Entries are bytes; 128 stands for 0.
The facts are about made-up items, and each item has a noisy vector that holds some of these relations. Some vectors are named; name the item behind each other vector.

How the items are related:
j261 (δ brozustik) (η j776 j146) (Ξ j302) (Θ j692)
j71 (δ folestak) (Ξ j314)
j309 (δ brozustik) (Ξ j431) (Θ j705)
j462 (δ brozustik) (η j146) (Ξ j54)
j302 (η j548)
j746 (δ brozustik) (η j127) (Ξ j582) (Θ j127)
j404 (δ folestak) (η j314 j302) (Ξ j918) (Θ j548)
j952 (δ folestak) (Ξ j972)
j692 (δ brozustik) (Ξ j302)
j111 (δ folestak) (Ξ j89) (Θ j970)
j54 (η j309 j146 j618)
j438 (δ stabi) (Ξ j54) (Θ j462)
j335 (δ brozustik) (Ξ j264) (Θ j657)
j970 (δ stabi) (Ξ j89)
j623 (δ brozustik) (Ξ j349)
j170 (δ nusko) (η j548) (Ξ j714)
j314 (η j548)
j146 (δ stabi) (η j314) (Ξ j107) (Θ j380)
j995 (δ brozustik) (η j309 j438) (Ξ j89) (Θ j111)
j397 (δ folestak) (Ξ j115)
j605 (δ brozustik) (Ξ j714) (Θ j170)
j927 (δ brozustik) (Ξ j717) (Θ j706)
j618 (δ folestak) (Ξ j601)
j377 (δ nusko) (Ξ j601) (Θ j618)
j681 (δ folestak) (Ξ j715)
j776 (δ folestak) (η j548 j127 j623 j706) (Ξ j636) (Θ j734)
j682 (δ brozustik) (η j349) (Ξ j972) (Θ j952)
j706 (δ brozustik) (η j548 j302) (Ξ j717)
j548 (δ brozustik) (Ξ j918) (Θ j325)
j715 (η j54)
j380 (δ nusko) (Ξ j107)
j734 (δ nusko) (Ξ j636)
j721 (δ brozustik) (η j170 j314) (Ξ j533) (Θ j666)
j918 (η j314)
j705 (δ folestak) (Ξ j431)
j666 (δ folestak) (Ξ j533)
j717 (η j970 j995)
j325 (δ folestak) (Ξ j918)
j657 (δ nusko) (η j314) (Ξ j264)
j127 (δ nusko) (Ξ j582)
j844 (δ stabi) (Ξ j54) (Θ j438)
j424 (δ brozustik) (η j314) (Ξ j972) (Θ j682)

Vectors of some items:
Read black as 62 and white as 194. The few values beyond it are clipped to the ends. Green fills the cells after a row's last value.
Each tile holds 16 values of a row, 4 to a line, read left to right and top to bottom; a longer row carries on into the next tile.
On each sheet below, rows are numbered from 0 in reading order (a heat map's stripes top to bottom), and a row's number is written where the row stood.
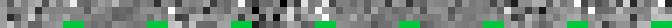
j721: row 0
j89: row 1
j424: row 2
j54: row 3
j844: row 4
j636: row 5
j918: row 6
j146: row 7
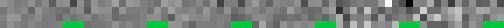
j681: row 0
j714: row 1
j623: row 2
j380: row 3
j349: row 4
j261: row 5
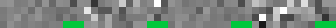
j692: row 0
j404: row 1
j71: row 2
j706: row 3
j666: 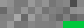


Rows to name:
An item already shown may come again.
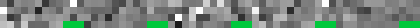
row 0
j424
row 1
j309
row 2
j706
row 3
j657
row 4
j325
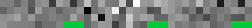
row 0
j844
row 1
j170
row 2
j970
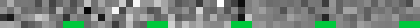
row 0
j127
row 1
j170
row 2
j682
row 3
j952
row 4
j972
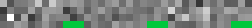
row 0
j548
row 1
j107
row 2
j261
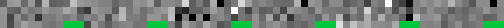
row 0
j717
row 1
j618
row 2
j995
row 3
j438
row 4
j682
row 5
j111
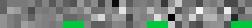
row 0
j972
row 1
j462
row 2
j776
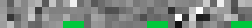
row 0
j721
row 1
j325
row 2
j302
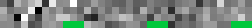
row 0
j314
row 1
j746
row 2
j715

